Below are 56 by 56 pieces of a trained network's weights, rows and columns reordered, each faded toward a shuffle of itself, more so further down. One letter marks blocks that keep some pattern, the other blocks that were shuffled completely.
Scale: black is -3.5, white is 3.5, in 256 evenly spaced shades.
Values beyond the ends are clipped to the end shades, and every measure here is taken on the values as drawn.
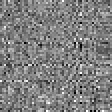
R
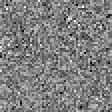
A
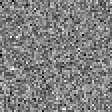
A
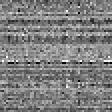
R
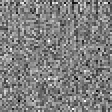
R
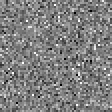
A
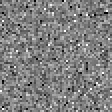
A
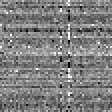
R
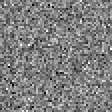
A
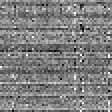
R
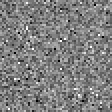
A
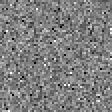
A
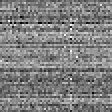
R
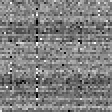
R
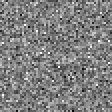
A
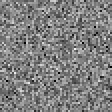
A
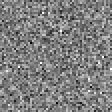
A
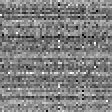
R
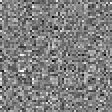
R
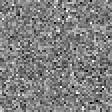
A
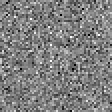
A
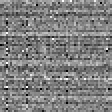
R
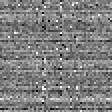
R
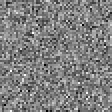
A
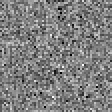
A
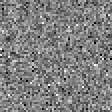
A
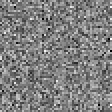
R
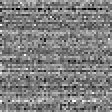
R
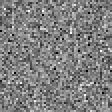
A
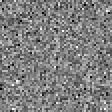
A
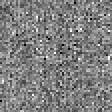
R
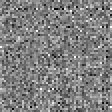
R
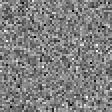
A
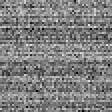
R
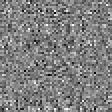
R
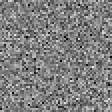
A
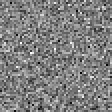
A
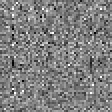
R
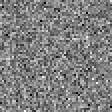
A
